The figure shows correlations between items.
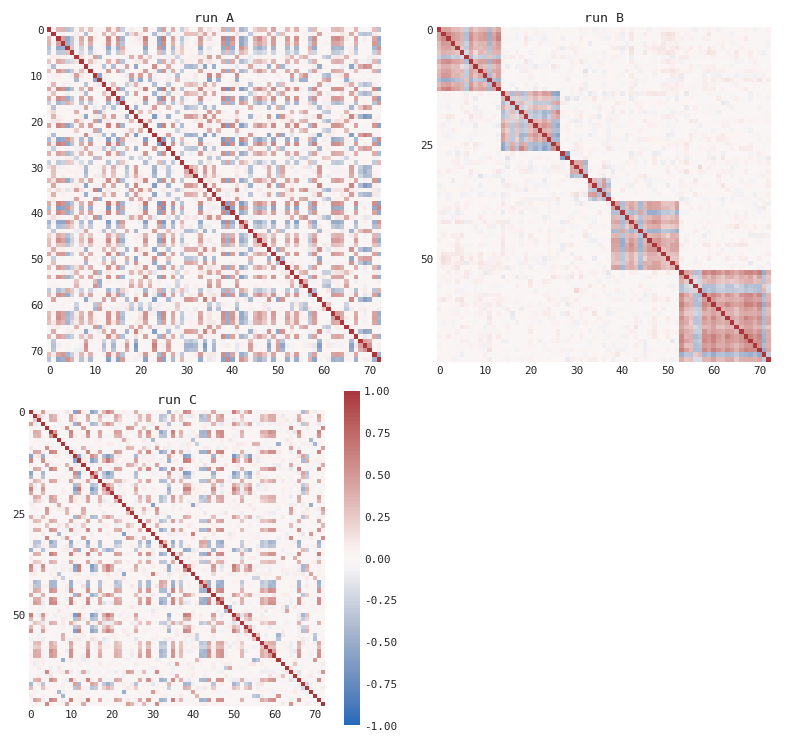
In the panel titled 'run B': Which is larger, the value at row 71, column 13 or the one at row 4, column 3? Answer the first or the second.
the second
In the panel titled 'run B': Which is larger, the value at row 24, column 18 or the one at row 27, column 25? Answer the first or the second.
the second
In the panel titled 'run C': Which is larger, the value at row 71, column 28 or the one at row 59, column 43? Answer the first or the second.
the first
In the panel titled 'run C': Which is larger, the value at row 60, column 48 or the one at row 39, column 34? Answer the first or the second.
the first
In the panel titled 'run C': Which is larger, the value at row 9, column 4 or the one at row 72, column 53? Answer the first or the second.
the first
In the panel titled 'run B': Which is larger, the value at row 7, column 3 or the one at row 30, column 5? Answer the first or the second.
the first
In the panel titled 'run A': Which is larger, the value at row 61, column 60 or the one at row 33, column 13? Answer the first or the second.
the second
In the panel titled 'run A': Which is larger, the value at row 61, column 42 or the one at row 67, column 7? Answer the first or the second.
the second
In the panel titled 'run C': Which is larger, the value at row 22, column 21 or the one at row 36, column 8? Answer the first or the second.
the first
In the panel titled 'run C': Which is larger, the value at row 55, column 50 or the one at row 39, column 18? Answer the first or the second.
the second
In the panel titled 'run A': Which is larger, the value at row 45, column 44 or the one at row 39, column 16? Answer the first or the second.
the second
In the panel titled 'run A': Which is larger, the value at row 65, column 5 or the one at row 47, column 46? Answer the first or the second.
the second
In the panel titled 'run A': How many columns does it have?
73
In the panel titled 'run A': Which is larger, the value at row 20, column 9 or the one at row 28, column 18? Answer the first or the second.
the first
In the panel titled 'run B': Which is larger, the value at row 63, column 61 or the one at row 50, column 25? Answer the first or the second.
the first
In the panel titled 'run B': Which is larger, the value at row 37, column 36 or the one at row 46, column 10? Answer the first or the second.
the second
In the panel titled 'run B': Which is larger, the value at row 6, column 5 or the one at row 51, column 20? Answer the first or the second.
the second
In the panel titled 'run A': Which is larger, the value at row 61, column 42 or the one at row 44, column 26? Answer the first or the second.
the second
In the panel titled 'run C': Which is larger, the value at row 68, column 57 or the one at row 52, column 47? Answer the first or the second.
the second
